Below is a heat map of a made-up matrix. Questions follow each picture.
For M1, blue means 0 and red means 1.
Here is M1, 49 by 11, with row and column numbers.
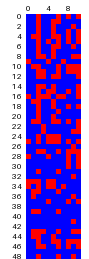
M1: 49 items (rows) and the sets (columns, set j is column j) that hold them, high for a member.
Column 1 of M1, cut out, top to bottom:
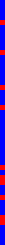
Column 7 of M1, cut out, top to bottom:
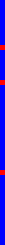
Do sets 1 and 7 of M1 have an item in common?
no
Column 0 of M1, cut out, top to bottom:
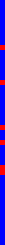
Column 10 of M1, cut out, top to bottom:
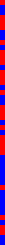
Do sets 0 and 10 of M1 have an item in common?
yes
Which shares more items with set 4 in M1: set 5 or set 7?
set 5
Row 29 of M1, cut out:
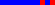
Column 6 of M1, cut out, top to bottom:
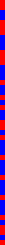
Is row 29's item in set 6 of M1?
no
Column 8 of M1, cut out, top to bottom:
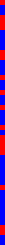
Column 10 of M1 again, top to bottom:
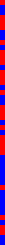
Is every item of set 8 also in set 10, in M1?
yes
